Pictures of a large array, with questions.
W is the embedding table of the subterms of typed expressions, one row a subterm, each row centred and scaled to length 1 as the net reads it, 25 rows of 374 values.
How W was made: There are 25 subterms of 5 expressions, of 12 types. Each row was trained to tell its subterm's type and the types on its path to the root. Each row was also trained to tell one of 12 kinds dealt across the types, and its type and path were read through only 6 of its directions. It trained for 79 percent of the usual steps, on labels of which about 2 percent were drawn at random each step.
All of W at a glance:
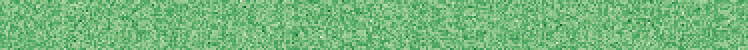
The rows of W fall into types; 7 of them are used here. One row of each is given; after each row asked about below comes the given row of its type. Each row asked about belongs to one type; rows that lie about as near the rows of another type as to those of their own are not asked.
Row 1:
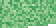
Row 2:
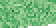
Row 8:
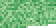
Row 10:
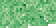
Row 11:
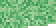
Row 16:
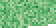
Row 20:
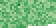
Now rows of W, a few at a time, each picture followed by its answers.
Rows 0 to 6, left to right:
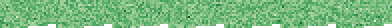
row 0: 1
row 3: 2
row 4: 20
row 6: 11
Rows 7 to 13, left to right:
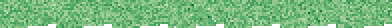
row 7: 10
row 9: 16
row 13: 1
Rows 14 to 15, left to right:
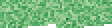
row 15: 16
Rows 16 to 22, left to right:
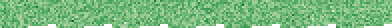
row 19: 8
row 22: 11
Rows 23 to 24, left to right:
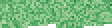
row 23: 2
